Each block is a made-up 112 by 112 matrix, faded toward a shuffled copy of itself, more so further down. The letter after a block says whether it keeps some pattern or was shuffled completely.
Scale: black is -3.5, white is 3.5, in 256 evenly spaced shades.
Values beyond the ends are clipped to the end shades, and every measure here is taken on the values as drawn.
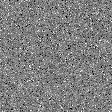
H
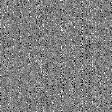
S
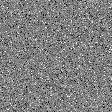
H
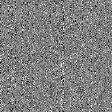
S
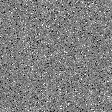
H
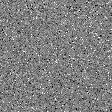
H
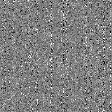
S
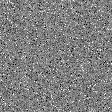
H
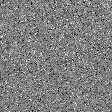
H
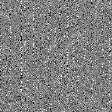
S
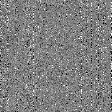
S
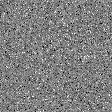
H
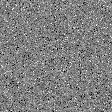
H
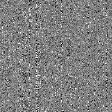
S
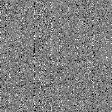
S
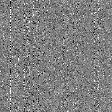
S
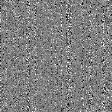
S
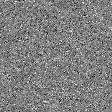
H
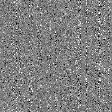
S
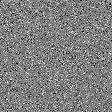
H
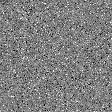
H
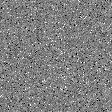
H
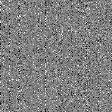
S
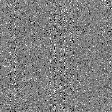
S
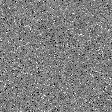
H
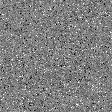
H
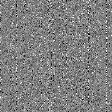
S
